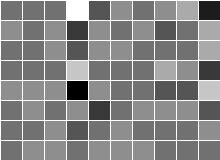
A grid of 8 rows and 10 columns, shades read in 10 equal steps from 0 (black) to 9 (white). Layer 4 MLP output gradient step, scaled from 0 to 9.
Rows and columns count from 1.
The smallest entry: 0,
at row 5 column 4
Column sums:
34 35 37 33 33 36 35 34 35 34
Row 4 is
4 4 4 7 4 4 4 6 5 2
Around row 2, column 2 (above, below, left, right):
4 4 5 5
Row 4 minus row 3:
0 0 -1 4 -1 -1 0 2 1 -4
